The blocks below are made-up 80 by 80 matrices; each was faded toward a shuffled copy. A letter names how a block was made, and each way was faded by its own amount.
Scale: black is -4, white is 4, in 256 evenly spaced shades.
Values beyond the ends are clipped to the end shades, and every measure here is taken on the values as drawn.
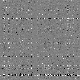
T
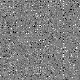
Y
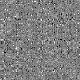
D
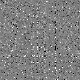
Y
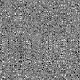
D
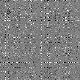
T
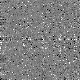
Y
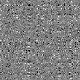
D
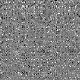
D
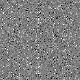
Y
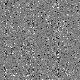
Y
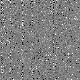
Y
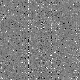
Y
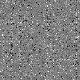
Y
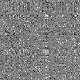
D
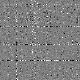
T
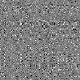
D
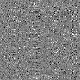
D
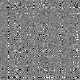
T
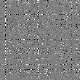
T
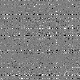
T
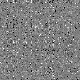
Y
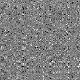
D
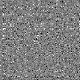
D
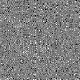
D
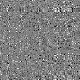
D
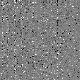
Y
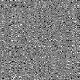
D
